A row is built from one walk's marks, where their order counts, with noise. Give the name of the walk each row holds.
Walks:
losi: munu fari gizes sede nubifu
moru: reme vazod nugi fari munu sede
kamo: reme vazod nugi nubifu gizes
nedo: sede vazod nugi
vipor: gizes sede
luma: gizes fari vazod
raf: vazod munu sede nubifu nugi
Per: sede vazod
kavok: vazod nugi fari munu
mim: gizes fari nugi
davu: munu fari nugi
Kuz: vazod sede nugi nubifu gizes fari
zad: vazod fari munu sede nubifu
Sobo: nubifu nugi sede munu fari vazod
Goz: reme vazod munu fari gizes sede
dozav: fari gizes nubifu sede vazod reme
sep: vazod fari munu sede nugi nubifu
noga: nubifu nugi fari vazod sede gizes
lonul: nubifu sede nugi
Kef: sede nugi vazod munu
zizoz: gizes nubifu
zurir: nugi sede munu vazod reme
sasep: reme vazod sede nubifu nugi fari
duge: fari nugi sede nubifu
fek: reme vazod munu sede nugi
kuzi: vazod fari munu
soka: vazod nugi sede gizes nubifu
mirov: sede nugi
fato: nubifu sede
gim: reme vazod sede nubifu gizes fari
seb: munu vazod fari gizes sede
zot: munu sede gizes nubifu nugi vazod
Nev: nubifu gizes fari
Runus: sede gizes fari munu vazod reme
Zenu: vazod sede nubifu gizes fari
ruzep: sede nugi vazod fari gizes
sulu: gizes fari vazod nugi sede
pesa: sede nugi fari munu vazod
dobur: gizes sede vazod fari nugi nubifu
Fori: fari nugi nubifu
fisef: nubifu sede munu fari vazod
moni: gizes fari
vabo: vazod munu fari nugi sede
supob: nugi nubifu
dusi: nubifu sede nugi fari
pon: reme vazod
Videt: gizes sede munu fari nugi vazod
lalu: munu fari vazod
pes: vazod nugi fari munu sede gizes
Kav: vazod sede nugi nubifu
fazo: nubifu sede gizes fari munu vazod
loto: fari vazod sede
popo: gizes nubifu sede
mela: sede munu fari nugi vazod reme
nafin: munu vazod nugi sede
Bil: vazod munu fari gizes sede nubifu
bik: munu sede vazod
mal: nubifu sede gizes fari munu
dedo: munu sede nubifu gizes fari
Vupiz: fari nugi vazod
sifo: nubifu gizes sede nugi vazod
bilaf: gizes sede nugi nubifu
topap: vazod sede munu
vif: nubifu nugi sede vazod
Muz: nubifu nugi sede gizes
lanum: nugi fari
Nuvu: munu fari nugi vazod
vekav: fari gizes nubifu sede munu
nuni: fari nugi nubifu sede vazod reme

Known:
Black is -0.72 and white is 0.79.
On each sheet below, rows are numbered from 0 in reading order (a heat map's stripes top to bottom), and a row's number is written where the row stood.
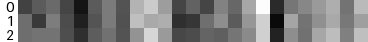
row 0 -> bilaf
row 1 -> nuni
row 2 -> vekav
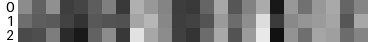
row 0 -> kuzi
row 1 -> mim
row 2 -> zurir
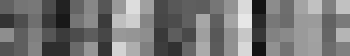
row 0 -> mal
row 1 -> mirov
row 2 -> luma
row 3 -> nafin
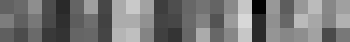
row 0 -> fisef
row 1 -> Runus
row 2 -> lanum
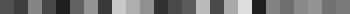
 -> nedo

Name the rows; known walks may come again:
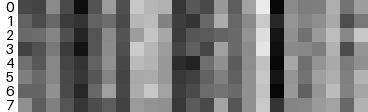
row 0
vif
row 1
lanum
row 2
fazo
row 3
supob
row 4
sep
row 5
Bil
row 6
fisef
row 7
luma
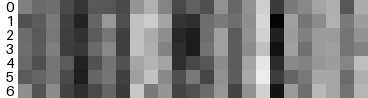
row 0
moni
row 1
Sobo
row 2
pes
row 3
vabo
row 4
dobur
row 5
vipor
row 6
Goz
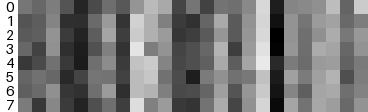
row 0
Nev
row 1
nafin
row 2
raf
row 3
fek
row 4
mirov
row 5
davu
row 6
bik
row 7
moru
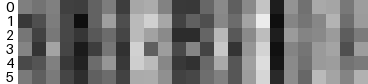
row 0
seb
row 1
lonul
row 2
Vupiz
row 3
pon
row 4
Kef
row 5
Runus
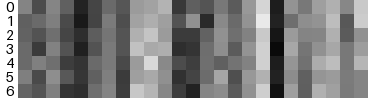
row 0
dozav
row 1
zizoz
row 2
Fori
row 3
nuni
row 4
losi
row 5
loto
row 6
mela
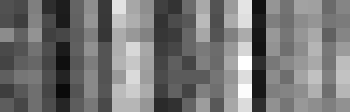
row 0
zurir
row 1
nedo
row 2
kuzi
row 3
dusi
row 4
bilaf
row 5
mal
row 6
Muz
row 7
ruzep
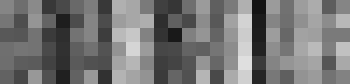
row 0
lalu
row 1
Zenu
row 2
pesa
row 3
vekav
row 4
mim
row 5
Per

